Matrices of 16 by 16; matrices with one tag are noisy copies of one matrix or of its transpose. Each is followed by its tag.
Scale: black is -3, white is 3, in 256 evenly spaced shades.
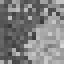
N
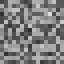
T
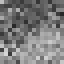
N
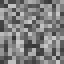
T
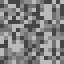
T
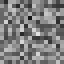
T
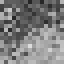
N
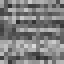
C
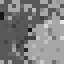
N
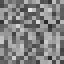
T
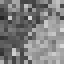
N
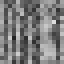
C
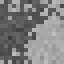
N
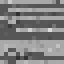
C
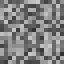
T
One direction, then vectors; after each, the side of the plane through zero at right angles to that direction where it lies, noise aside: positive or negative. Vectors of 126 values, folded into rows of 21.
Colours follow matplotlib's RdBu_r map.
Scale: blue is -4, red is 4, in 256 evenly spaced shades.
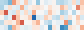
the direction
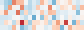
positive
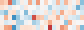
negative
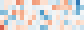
negative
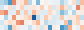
positive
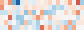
negative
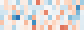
negative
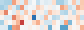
positive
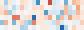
positive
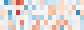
positive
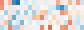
negative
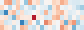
negative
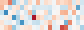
negative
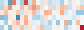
positive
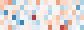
negative
